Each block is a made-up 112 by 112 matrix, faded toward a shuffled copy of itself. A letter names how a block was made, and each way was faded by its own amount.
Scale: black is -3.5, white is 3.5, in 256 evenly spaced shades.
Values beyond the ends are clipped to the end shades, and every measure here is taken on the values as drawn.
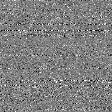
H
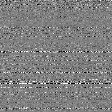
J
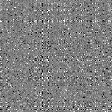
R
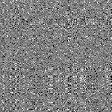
R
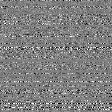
J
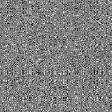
R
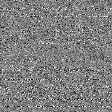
H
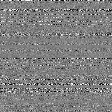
J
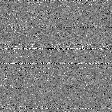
H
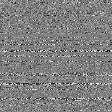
J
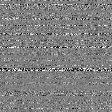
J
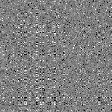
R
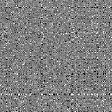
R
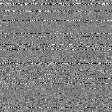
J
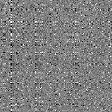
R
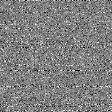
H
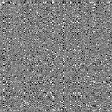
R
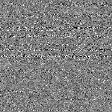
H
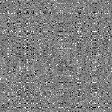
R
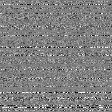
J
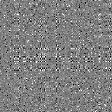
R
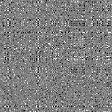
R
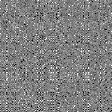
R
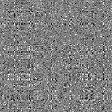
R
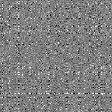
R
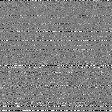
J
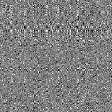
R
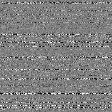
J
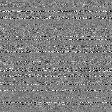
J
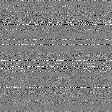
J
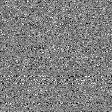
H
